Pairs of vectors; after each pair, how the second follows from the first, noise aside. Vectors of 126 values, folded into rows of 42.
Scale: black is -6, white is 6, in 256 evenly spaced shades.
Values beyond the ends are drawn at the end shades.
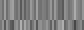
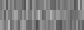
shuffled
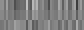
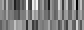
scaled up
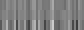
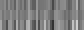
negated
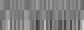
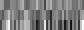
scaled up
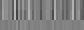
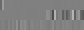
partly zeroed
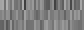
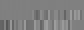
partly zeroed
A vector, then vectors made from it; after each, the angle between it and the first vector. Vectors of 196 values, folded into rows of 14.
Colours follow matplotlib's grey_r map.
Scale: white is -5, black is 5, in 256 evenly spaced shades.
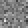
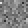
partly opposed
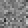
nearly opposite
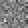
nearly parallel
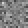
partly aligned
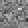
partly aligned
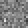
nearly parallel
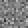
nearly opposite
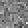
orthogonal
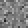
nearly opposite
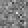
orthogonal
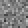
nearly opposite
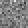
orthogonal
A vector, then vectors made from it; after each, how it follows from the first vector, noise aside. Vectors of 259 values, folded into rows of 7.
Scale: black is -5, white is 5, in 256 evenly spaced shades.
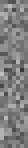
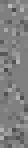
partly zeroed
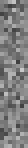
negated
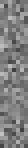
wrapped around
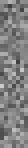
negated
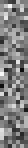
scaled up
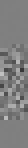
partly zeroed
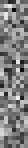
scaled up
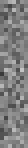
negated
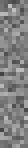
sign-scrambled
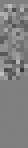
partly zeroed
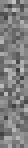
negated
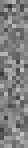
negated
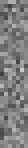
negated
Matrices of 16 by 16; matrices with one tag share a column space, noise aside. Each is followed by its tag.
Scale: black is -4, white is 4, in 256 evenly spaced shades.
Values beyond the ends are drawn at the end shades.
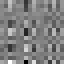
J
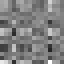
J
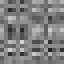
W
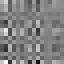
J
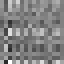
J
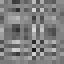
W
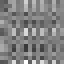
J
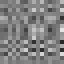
W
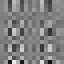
J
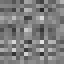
W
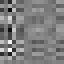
W
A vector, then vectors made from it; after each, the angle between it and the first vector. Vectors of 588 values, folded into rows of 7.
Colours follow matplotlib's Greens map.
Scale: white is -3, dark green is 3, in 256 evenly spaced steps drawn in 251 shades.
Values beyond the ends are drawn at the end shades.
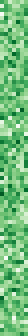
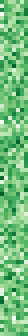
nearly parallel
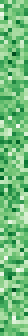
nearly parallel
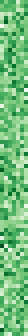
partly aligned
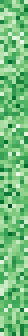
partly aligned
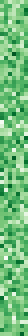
nearly parallel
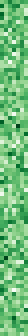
nearly opposite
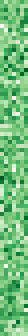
orthogonal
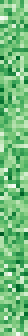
orthogonal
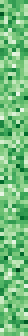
nearly opposite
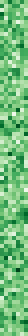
nearly opposite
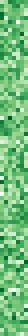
nearly opposite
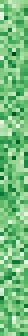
nearly parallel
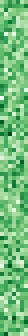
partly opposed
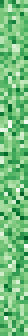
orthogonal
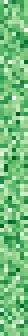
orthogonal
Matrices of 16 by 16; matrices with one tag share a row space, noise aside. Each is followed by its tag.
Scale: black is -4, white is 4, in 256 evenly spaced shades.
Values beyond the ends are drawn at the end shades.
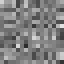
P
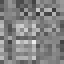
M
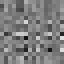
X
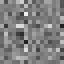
X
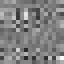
P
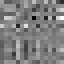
P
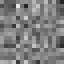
P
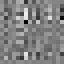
X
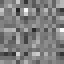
P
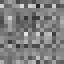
M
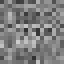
M
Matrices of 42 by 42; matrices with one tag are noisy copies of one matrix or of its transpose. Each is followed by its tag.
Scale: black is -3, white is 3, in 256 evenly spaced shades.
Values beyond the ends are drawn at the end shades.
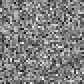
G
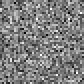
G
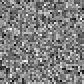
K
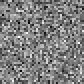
G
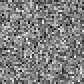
G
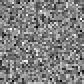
K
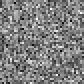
G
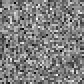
G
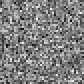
G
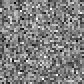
G
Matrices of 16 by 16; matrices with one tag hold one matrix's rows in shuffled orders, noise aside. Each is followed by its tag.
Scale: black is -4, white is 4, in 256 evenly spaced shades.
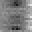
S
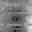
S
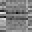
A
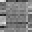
A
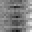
S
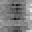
S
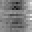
S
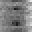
S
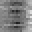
S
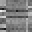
A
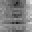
S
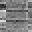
A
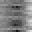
S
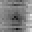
S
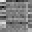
A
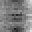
S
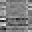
A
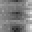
S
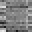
A
